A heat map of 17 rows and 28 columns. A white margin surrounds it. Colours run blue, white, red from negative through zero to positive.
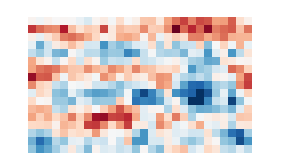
The values follow a bell shape. The ninth with the lowest average is the middle right. No row or column stands out. Stripes running across repeat 3 times from top to bottom.
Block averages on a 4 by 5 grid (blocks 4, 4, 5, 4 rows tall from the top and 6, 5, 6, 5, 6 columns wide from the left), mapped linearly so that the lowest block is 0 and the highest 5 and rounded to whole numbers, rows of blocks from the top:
4 3 3 5 5 | 4 3 2 1 2 | 3 2 2 0 1 | 1 3 2 2 1
